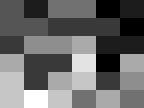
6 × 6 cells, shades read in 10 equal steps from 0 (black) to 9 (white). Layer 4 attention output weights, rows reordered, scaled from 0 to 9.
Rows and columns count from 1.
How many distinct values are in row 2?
3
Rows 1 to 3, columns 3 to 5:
4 4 0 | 2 2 2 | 5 6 1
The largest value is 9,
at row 6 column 2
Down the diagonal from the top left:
3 3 5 8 2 4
